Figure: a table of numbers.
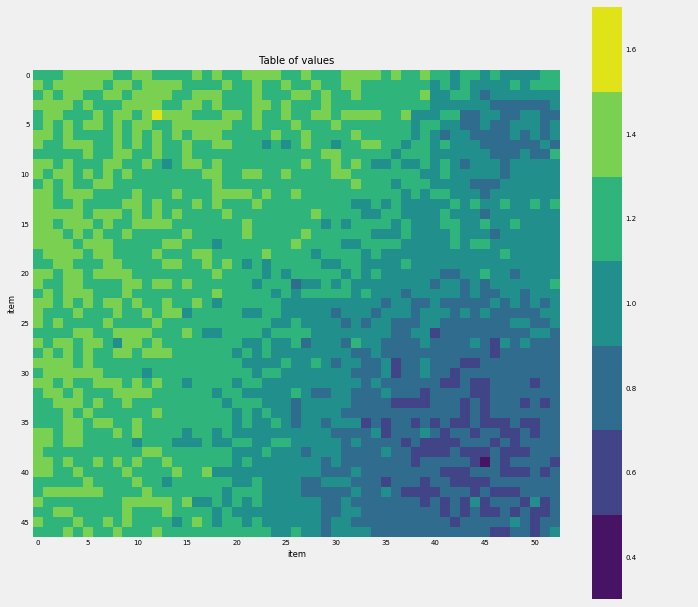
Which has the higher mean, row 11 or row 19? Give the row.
11
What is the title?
Table of values
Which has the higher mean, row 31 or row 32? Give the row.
31
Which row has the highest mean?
0
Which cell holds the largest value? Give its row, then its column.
4, 12
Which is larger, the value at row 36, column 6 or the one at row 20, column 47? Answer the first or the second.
the first
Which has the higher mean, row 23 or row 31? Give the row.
23
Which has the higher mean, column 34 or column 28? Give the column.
28
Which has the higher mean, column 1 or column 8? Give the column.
1
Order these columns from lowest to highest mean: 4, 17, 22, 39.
39, 22, 17, 4
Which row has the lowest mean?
38
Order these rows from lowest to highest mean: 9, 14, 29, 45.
45, 29, 9, 14
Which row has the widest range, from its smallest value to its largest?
39
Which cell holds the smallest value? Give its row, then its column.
39, 45
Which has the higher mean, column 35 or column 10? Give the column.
10
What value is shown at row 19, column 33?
1.0
